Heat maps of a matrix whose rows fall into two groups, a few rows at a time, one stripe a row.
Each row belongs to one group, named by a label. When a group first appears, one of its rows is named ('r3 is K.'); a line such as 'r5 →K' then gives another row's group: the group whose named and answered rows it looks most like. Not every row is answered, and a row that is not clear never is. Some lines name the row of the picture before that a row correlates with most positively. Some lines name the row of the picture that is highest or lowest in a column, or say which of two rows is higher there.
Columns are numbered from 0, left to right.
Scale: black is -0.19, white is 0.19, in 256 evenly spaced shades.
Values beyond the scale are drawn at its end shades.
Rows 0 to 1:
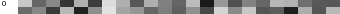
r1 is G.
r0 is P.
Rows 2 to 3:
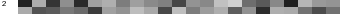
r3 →P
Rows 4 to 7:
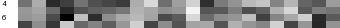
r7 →G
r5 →P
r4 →P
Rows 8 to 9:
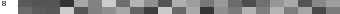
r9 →G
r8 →P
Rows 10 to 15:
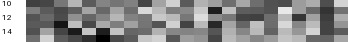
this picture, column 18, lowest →10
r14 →P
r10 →G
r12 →G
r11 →P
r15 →P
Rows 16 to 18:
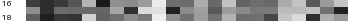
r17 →P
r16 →P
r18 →P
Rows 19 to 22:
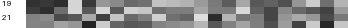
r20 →G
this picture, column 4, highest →21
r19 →G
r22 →G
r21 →P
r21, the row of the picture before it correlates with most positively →16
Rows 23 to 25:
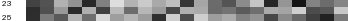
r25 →G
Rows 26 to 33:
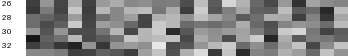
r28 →G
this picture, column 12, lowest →29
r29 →G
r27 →G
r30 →P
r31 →G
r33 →P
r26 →G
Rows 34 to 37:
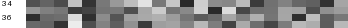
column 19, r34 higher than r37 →No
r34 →G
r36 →G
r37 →G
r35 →P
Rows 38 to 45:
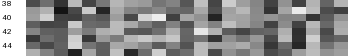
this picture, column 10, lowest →40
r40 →P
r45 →P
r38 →G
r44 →G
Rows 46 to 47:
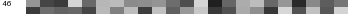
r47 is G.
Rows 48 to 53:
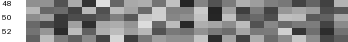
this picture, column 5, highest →48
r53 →P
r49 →P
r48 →G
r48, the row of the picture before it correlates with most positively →46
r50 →P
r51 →G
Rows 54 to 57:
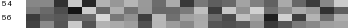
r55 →P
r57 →G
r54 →G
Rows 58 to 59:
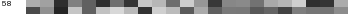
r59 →G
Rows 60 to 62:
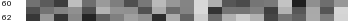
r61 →G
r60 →G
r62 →G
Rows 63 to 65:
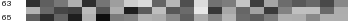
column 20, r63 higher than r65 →No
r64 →P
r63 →G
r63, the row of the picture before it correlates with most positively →62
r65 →P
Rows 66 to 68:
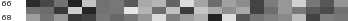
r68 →P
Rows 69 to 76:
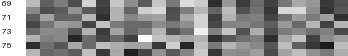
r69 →P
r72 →G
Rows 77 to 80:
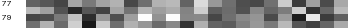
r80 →G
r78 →P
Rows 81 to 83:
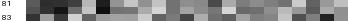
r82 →P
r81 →P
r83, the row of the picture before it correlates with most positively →80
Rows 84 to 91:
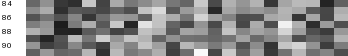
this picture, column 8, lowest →86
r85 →P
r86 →G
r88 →P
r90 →P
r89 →G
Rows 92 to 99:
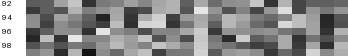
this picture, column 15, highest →97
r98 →G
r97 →G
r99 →G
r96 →G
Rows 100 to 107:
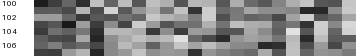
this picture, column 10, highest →105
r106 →G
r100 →P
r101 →G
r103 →G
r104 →G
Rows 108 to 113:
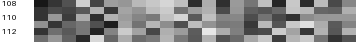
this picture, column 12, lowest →111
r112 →G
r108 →G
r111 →P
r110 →G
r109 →P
